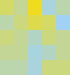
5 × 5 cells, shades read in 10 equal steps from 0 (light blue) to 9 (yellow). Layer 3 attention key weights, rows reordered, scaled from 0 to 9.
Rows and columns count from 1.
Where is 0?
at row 2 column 5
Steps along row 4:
same down up up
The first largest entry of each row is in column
3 3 1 1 4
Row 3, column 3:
2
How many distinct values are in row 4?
3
